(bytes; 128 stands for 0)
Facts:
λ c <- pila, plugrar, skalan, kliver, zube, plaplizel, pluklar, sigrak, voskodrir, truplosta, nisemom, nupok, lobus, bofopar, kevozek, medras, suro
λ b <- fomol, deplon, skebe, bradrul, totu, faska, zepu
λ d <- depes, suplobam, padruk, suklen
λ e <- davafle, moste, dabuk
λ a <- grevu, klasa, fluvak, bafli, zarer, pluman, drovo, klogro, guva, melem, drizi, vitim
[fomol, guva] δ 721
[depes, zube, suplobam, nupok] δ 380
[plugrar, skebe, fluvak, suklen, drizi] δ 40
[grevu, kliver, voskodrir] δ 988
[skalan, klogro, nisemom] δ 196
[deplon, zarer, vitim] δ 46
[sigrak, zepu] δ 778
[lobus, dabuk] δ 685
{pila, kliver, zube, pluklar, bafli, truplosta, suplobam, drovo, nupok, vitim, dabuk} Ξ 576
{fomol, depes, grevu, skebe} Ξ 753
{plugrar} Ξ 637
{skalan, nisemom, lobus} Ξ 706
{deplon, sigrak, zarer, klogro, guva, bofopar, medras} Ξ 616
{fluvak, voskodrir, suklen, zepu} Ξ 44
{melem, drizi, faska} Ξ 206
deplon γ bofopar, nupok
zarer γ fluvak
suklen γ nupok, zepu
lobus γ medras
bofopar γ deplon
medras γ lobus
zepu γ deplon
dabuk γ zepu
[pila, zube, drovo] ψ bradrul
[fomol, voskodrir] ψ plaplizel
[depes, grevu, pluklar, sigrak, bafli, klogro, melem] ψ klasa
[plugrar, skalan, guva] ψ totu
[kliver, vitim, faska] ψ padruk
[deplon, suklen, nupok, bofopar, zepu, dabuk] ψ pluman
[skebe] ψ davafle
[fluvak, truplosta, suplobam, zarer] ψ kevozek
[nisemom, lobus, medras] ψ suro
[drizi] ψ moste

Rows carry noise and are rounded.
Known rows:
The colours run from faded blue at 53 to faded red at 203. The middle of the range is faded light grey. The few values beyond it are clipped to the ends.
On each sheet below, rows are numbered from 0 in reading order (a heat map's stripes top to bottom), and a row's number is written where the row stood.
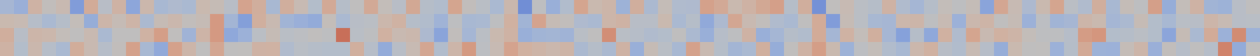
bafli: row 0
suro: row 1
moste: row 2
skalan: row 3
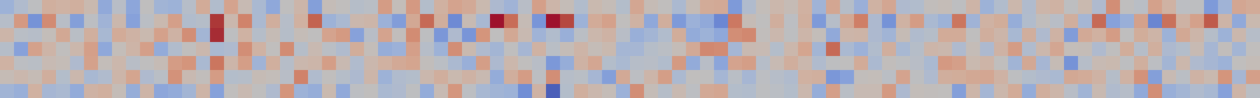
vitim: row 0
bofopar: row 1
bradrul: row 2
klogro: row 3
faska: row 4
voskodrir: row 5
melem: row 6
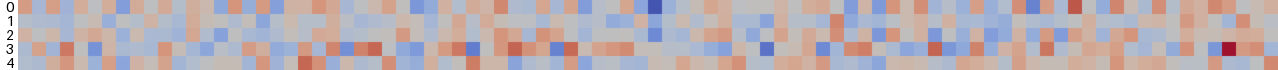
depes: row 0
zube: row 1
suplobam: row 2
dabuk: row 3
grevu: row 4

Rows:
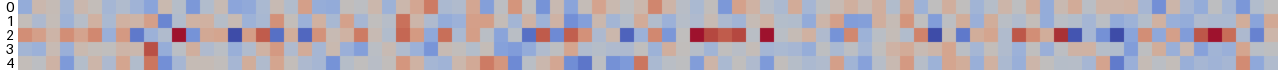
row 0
pluman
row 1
medras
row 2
fluvak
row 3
sigrak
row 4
lobus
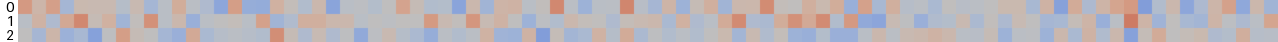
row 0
padruk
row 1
guva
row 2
pluklar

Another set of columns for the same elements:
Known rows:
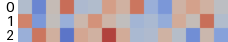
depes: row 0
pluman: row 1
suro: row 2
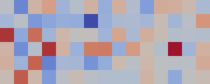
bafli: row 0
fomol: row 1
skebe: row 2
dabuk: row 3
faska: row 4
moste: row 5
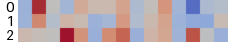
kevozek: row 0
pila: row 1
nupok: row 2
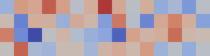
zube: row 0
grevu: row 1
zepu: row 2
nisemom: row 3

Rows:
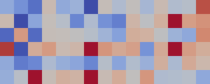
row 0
zarer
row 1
deplon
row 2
sigrak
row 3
suklen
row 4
vitim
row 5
plugrar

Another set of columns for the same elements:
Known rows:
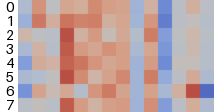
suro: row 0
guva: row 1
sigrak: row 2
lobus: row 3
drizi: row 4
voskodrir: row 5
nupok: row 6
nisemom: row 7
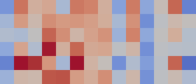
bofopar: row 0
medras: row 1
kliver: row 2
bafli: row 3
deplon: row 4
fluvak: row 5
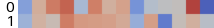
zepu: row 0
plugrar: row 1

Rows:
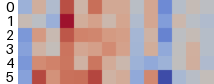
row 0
pluklar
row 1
grevu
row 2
drovo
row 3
suplobam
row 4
faska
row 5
zarer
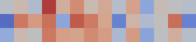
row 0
klogro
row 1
dabuk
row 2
zube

